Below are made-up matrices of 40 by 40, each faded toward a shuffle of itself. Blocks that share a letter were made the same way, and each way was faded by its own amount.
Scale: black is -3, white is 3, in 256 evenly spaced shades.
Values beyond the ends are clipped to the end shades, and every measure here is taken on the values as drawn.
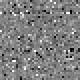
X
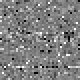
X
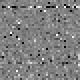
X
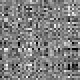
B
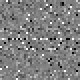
X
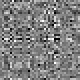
B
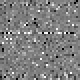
X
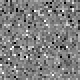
X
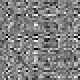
B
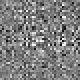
B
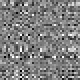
B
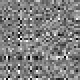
B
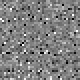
X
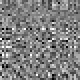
B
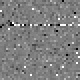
X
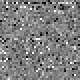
X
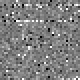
X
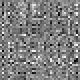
B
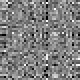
B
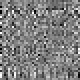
B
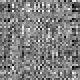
B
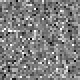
X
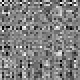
B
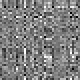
B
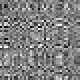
B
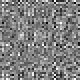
B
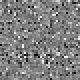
X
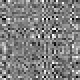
B
